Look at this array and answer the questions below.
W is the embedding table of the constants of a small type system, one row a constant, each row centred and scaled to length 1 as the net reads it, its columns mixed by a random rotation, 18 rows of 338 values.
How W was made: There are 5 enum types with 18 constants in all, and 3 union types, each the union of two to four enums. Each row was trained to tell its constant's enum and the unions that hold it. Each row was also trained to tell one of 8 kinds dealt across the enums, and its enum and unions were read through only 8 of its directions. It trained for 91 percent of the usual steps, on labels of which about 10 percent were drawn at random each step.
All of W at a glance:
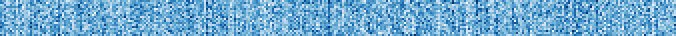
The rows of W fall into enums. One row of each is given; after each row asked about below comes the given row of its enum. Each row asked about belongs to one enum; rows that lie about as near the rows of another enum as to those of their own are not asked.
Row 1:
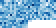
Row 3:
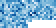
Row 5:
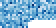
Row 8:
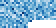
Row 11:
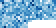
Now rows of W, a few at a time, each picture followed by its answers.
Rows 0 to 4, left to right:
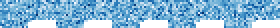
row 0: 5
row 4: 8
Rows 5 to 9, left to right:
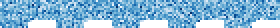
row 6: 5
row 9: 3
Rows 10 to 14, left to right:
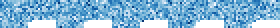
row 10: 8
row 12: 8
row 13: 1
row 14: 8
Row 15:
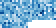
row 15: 5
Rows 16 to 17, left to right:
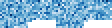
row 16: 3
